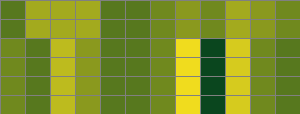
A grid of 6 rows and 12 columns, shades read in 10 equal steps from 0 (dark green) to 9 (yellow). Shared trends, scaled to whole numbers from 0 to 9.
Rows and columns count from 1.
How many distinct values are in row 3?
7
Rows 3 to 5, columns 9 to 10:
0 8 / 0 8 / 0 8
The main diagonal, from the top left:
3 6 7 5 3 3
